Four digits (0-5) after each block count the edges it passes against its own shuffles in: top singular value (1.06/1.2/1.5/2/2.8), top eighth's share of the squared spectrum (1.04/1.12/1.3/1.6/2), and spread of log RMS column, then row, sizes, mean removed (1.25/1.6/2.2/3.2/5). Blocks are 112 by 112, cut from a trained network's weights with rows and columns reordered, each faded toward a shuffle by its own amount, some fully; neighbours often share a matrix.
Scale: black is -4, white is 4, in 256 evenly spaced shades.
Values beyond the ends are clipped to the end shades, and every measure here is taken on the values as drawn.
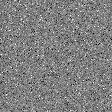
0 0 0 0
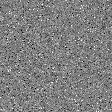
0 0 0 0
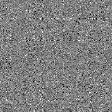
3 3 3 1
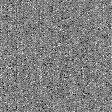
2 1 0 1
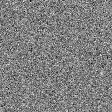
0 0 0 0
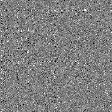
3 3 3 1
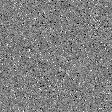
1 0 0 0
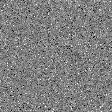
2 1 1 0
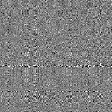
4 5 3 3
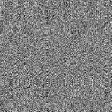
4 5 3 2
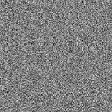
4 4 2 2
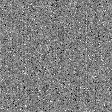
2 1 0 1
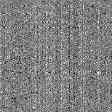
4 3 2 3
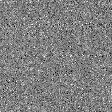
3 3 1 1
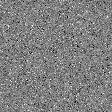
0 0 0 0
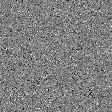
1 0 0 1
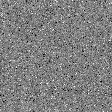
0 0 0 0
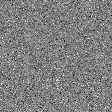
1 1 0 0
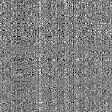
4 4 2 4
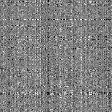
4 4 2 4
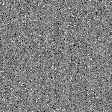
1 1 0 0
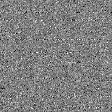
2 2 1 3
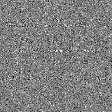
2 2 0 2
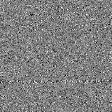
2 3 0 2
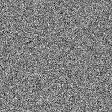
2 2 0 0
